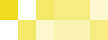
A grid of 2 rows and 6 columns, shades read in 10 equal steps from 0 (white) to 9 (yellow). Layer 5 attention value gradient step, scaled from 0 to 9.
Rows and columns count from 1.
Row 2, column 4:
3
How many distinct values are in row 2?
5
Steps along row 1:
down up down same down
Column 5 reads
5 3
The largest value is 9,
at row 1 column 1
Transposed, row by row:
9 0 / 0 6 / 6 2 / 5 3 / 5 3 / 2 5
